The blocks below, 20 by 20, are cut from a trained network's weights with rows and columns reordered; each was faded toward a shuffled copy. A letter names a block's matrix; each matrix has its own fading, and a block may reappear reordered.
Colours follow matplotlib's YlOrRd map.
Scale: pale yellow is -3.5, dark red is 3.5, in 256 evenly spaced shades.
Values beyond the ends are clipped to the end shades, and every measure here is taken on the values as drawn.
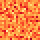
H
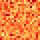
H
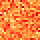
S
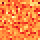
H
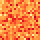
S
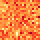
H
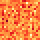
H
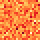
H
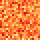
S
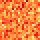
S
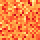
S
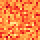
S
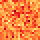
H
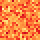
S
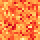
H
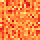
S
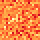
S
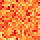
S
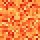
S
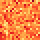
S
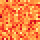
S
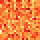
H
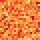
S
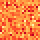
H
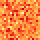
H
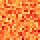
H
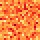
S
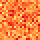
S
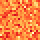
S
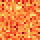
H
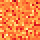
H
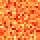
S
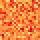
S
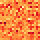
H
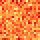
H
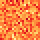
S
